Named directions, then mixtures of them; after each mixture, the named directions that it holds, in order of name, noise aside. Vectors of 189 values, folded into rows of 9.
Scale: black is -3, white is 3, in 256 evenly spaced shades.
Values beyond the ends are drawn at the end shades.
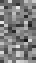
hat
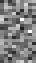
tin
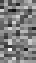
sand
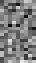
hat, sand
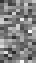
tin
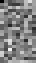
hat, sand, tin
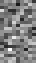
sand, tin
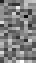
hat, sand, tin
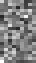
hat, sand, tin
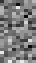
hat, sand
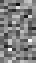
hat, sand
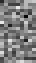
hat, sand, tin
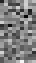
hat, sand, tin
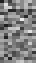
sand, tin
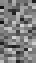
hat, sand, tin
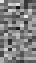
hat, sand, tin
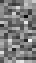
hat, sand, tin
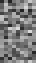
sand, tin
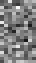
hat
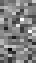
sand, tin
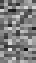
sand
